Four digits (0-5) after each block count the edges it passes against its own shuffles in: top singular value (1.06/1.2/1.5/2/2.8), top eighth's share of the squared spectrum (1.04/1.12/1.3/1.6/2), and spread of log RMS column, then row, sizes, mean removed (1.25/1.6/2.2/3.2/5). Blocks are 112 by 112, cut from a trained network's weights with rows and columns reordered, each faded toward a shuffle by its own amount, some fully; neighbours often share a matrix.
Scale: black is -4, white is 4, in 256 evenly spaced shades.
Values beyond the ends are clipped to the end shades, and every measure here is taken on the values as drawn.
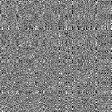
5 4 3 3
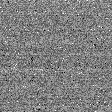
2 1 0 0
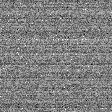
4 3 1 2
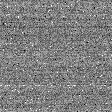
3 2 0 1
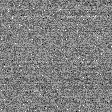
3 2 0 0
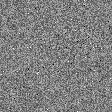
1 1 0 0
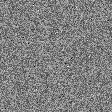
0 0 0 0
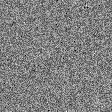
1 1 0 0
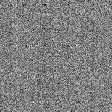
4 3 0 1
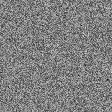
2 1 0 0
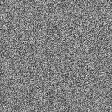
3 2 0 1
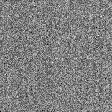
3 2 0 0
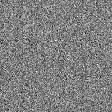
3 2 0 1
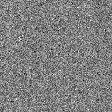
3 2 0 1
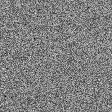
2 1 0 0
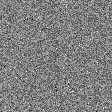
0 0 0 0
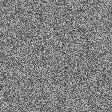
0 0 0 0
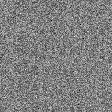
3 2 0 1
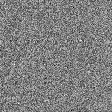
3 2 0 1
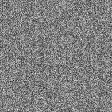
3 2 0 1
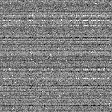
5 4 2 3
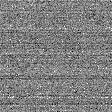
4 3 1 2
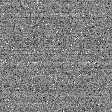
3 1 0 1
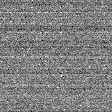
4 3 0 2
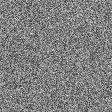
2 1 0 0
